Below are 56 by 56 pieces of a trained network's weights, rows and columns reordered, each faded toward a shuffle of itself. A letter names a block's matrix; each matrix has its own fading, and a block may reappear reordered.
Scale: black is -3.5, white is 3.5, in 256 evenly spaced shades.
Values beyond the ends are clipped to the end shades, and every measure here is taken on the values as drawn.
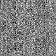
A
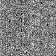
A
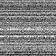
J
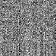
A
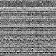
J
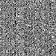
A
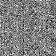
A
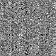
A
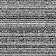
J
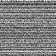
J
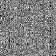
A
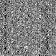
A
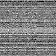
J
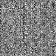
A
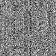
A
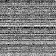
J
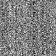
A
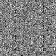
A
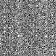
A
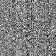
A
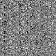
A
